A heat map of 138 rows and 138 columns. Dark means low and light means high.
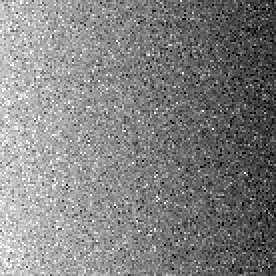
Grain: fine. Average level on the scale: 50%. Slope: up to the left. Histogram: bell-shaped. Stripes: none.
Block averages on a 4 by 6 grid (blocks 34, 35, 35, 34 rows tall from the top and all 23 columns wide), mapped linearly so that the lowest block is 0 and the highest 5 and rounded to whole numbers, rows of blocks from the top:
5 4 3 2 1 0
5 4 3 2 1 0
5 4 3 2 1 0
5 4 3 2 1 0
